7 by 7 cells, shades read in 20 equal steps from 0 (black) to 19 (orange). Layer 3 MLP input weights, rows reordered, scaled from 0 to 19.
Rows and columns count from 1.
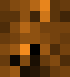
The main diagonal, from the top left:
8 7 14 11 12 10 9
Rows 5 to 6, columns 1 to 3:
10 12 19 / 8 1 10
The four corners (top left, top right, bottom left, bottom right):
8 8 10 9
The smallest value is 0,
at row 5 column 4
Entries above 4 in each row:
7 7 7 7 6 5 5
